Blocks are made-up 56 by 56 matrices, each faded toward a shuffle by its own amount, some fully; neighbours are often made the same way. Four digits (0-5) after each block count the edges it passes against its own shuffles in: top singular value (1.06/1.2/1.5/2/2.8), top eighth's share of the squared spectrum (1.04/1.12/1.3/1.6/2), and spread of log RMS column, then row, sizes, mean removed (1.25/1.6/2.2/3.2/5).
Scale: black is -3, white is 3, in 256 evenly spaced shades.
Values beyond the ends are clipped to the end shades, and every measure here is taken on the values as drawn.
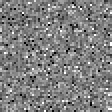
1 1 1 0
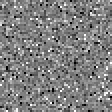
0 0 0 0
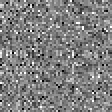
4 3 2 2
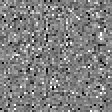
3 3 1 1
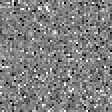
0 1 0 0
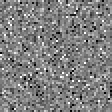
0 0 0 0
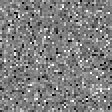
0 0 0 0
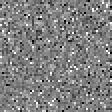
2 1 0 0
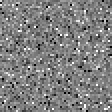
0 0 0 0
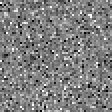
1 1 0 0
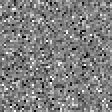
2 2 0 1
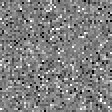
0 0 0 0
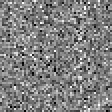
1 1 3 0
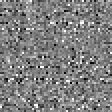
1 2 0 3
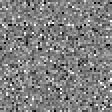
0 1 0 1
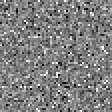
0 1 0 0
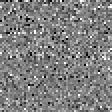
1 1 0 2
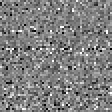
1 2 0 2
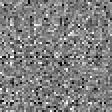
3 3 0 2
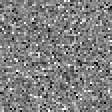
1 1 0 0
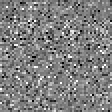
3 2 0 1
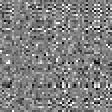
4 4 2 3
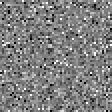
3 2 1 0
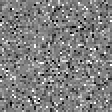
0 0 1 0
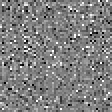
3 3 1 1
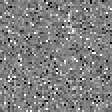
2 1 0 0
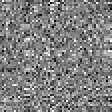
4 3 2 2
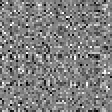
4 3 2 2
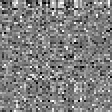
4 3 2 2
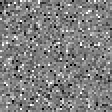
0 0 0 0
